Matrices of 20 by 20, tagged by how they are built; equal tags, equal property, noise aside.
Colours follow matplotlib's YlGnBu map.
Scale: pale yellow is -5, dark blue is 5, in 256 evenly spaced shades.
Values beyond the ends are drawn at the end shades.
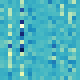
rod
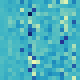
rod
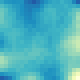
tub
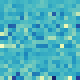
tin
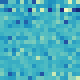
tin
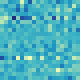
tin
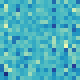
rod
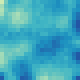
tub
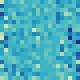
rod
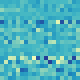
tin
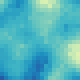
tub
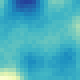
tub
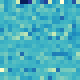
tin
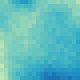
tub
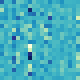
rod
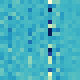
rod
